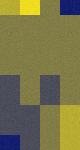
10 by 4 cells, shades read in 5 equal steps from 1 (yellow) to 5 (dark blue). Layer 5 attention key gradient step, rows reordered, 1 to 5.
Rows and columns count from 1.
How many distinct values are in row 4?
1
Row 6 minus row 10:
-1 -1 1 1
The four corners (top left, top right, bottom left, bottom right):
2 5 5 2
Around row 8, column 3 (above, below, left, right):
4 3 4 2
